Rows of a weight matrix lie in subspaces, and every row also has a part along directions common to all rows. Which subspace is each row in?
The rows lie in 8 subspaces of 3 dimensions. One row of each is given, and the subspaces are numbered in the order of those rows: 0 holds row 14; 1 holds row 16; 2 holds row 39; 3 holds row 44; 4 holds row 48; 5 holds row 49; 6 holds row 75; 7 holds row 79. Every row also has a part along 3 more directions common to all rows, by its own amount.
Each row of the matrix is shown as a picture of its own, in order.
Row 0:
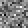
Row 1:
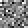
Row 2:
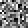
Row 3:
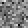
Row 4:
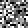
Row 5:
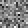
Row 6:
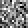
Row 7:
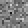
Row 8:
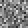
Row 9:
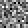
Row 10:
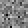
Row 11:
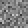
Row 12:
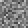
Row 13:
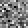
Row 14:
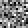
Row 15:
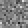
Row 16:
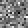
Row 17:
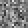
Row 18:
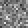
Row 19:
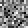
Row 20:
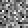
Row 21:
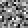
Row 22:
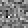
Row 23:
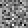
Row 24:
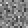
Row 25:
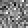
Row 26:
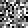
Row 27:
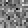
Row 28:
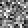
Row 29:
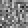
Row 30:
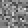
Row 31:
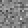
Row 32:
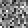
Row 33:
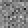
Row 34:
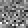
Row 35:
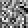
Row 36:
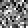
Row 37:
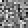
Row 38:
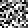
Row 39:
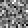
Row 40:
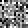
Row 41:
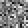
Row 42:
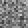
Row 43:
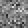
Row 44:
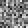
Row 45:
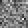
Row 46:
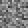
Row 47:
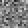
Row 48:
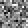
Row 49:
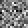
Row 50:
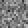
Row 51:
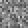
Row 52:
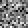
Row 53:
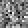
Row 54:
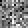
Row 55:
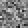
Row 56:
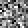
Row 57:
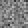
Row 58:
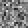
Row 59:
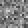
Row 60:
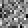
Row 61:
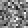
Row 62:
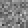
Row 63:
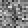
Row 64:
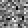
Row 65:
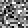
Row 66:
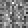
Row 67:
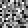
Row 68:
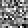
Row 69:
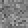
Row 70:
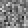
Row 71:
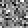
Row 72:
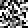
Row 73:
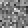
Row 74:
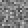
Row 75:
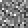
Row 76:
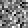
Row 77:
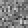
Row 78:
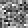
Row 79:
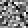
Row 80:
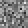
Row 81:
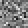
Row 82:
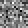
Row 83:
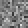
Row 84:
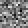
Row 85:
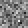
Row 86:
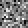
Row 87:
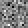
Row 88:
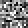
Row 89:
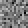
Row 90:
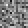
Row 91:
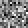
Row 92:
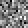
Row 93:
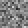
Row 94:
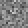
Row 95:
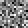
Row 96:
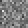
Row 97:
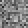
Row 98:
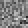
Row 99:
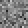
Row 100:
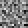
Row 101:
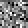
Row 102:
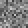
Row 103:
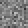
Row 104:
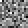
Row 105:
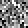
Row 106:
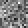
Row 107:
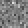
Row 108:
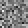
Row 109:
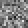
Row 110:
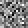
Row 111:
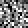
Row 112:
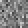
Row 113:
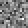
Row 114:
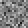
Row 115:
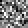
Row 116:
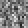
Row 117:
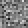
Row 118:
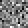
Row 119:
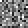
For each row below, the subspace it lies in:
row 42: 2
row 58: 6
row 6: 6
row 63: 7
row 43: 3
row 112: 5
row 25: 1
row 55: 7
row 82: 2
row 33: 0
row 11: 3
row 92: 5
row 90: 7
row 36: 1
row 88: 4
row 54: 3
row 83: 5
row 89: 1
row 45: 5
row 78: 4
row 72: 7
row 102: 3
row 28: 5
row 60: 4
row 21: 7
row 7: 4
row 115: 5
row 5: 0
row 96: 5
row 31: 6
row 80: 2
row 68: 7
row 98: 5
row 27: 0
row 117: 4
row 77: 5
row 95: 2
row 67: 1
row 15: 3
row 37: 6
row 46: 7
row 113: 4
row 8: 2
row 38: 3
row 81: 7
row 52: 3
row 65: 1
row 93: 7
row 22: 6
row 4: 1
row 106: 4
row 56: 2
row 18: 2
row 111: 5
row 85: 2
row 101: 4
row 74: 6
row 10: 1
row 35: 6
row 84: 7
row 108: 3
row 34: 3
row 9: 0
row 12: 1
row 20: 5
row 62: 4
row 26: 1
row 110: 0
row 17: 6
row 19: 2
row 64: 7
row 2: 4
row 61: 7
